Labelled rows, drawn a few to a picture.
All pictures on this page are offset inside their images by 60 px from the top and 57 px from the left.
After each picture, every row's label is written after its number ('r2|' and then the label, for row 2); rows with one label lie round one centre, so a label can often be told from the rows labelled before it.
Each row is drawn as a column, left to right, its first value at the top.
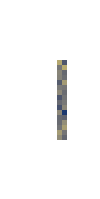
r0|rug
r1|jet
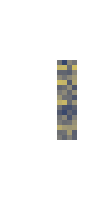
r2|jet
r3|jet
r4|rug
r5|jet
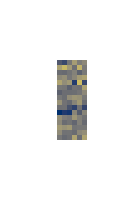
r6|jet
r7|jet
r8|jet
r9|rug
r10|jet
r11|rug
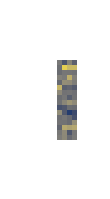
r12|rug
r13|jet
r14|jet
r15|jet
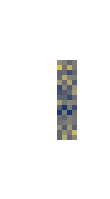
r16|jet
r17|rug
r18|jet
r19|rug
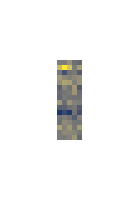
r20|jet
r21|jet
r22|jet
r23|rug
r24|jet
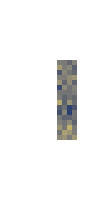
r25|jet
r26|rug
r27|jet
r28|rug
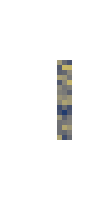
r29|rug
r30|jet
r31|jet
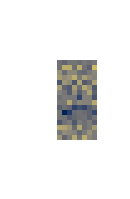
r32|rug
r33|jet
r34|jet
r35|rug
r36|jet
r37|rug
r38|rug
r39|jet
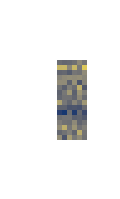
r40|jet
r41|jet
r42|rug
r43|jet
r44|rug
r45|jet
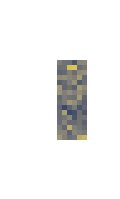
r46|rug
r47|rug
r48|jet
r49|jet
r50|rug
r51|rug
